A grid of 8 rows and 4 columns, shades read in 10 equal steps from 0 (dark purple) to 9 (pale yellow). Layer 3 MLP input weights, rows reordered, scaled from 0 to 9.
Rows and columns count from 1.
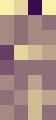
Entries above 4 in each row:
3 2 3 3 0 2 3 2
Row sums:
26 18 19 23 15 19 22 20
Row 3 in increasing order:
4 5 5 5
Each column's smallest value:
2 4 0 4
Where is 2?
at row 4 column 1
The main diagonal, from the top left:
9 4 5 6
